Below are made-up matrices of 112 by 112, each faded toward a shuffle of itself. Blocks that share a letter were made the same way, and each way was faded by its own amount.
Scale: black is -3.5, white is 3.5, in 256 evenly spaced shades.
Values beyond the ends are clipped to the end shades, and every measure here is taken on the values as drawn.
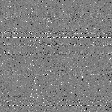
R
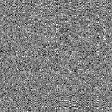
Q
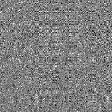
Q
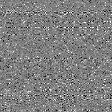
R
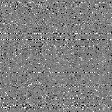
R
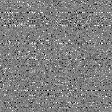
R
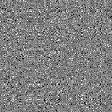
Q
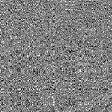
Q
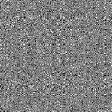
Q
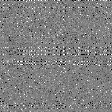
R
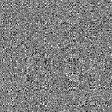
Q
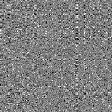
Q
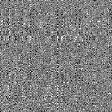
Q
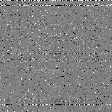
R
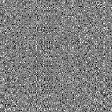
Q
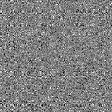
Q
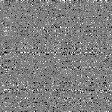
R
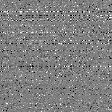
R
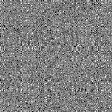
Q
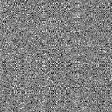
Q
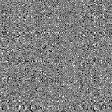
Q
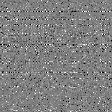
R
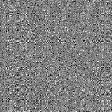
Q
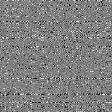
R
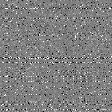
R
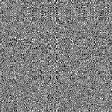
Q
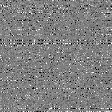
R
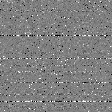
R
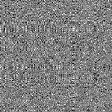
Q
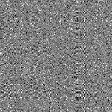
Q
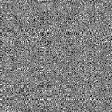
Q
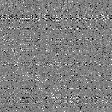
R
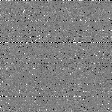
R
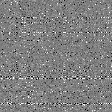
R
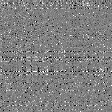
R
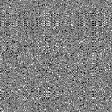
Q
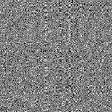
Q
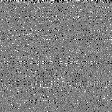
R
